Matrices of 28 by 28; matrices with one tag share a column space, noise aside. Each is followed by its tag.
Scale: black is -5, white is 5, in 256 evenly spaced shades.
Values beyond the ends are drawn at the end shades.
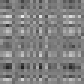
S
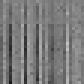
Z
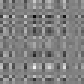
S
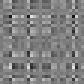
S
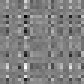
S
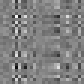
S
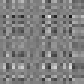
S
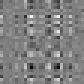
S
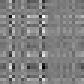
S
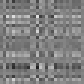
S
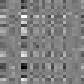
S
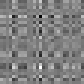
S
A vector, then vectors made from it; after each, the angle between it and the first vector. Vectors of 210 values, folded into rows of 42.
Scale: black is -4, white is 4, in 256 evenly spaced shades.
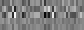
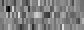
partly aligned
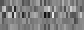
nearly parallel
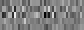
nearly parallel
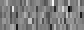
orthogonal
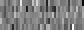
orthogonal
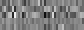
nearly parallel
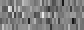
partly opposed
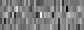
partly opposed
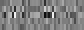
nearly parallel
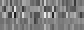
nearly opposite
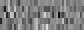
partly opposed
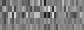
nearly parallel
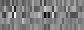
nearly parallel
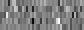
orthogonal
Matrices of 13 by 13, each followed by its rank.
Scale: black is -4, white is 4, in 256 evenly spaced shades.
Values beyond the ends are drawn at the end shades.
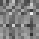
two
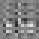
two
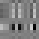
one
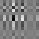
one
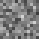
full rank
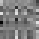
two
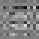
two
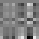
one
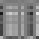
one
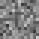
full rank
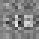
two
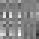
two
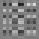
one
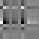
one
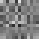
two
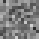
full rank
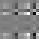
one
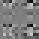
two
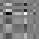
one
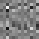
two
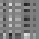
one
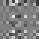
two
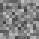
full rank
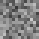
full rank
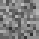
full rank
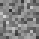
full rank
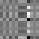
one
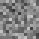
full rank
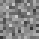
full rank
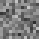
full rank
